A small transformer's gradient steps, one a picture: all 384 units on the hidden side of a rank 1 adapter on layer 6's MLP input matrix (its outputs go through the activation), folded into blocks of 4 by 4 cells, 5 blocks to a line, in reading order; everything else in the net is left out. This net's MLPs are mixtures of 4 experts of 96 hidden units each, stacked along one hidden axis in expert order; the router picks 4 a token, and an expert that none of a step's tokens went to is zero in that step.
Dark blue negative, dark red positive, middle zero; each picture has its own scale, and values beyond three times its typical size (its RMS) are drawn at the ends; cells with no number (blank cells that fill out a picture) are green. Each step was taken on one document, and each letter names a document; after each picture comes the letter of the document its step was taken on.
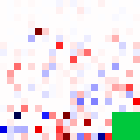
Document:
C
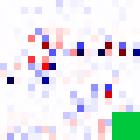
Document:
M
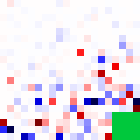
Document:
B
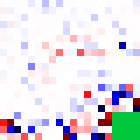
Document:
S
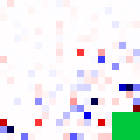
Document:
B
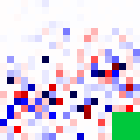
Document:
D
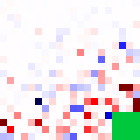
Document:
B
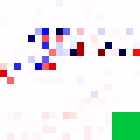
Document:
M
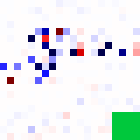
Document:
M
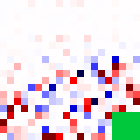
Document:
D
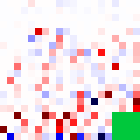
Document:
C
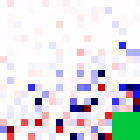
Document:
B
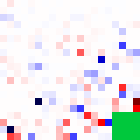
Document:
B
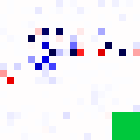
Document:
M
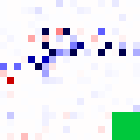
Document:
M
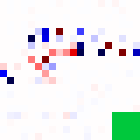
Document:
M
